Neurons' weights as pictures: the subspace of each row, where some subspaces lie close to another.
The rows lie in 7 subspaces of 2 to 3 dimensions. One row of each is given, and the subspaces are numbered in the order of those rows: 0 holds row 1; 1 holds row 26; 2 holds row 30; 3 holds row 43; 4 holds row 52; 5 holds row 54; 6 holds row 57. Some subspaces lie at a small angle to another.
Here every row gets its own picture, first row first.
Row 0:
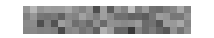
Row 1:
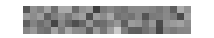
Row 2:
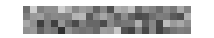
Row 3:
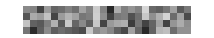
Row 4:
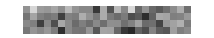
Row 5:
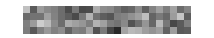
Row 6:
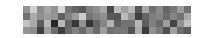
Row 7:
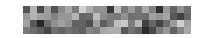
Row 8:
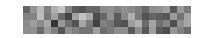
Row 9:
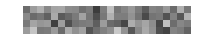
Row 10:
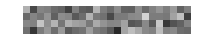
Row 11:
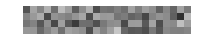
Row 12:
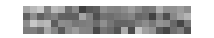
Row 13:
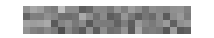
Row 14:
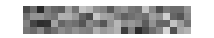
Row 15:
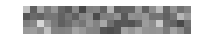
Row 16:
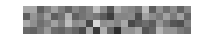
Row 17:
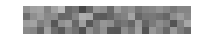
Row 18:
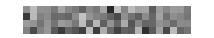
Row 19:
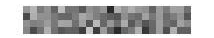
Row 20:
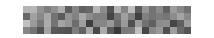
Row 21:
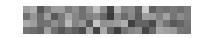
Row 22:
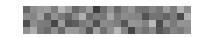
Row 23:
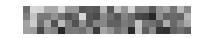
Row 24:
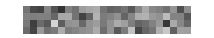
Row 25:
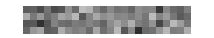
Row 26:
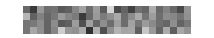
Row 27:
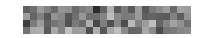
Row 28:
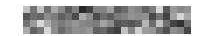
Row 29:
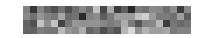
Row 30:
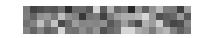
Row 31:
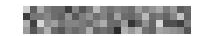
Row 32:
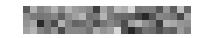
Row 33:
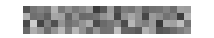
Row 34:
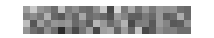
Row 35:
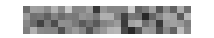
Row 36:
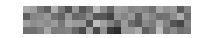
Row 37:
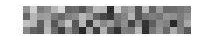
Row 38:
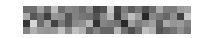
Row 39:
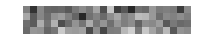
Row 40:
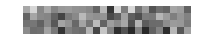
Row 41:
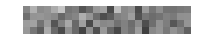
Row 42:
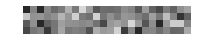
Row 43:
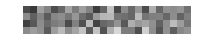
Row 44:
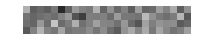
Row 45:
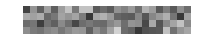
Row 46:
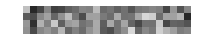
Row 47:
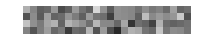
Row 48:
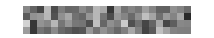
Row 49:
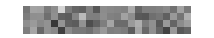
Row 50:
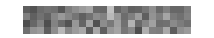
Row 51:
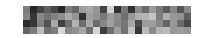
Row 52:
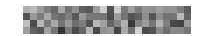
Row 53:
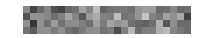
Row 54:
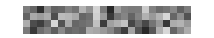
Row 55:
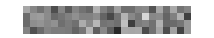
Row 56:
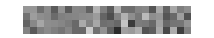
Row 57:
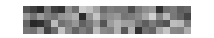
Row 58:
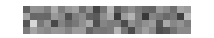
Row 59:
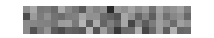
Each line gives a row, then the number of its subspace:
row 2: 5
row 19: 1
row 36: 3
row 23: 6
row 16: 3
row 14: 5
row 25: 6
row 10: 5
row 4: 2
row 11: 0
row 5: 5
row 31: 4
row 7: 6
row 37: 3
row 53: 4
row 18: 1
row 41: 3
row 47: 0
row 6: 0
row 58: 4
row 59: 1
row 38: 4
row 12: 6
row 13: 5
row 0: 2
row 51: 6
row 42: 4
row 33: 4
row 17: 3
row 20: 0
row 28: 6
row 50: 5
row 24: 5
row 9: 5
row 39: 1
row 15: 4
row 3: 5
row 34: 4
